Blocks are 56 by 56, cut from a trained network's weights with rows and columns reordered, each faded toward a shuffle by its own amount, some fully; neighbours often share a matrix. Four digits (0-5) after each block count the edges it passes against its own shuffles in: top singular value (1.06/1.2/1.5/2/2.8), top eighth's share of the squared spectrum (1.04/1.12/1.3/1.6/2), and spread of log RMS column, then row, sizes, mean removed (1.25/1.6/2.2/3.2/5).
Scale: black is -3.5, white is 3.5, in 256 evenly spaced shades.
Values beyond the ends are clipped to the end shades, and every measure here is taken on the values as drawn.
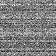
4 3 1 2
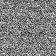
1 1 0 0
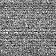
3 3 0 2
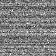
4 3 1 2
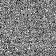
0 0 0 0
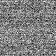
2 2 0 0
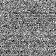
2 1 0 0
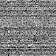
4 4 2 1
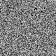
0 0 0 0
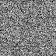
0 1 0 0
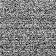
3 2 0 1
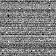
4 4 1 2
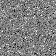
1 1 0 0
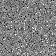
0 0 0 0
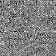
3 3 1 1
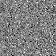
2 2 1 0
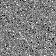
0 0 0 0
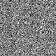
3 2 1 1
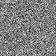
2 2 0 0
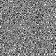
3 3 1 1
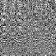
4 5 2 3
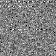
2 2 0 2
